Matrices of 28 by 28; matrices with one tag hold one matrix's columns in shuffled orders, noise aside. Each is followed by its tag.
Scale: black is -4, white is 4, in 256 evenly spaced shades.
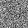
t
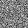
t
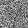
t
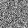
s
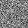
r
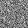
r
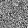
s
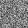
t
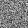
r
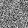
s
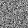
r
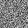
s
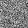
r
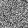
s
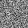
s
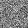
t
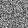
t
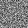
s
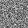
t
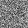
t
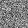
t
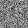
t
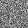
r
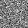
r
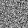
s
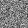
t
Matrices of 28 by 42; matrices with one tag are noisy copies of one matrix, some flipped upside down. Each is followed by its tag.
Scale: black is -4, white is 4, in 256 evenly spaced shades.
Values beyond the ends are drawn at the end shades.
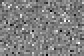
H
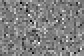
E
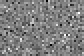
H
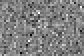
E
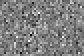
E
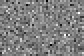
H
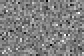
H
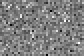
H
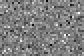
H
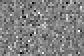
E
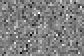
E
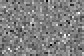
H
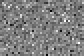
H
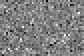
H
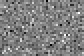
H
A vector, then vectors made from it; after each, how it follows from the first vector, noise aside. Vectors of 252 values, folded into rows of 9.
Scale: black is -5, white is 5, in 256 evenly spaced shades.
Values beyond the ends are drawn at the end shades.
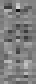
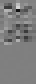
partly zeroed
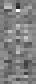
negated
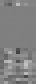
partly zeroed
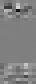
partly zeroed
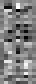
scaled up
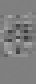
partly zeroed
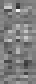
negated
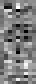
scaled up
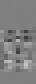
partly zeroed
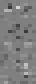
partly zeroed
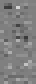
partly zeroed
